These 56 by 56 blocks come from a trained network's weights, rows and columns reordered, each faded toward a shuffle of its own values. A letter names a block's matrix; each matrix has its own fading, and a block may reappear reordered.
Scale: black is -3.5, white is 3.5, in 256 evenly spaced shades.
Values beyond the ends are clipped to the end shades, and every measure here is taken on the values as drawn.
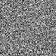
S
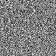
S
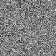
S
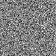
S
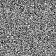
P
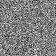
P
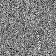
P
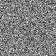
S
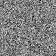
P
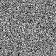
S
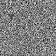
S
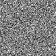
S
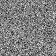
P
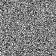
S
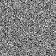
S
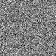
S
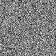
S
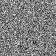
P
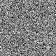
P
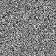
S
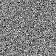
P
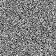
P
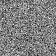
P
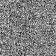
P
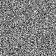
P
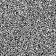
P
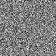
S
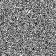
P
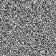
S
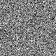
P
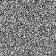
S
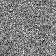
P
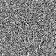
S
